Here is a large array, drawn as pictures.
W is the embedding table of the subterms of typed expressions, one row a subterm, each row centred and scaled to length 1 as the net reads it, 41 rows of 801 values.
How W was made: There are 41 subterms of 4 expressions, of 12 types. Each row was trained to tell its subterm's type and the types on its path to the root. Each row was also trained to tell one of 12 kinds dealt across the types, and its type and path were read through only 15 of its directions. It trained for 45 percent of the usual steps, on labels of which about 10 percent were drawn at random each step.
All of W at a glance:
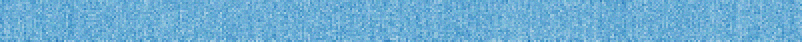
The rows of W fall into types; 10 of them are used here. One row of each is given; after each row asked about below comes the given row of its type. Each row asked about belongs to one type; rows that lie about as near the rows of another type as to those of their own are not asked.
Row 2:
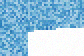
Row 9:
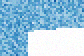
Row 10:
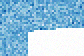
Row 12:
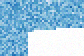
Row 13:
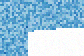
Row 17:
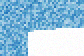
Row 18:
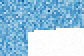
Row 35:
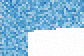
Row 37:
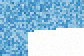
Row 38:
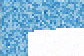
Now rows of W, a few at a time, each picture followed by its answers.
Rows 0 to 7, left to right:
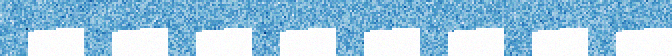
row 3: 10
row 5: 18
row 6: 9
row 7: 2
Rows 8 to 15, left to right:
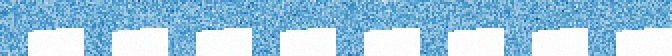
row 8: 35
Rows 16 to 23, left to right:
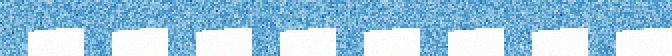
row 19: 9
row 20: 12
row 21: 37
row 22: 18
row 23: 13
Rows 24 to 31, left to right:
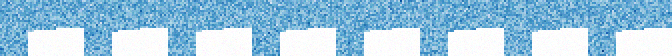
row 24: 37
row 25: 18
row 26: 37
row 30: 2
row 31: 12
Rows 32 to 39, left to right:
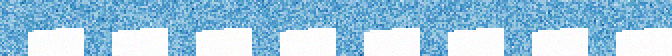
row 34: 2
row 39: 38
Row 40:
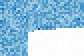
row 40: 13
